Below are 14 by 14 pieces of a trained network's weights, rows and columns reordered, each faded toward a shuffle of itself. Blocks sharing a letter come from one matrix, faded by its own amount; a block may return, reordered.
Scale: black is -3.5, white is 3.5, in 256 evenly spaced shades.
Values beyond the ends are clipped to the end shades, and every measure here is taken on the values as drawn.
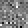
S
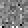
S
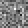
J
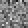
J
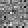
S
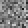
J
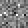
S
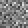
S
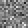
S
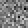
J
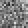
J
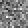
J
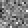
J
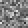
J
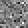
S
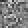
S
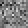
S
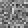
J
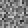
J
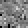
S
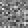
S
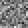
J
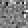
S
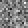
J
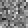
J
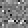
S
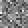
J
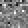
S
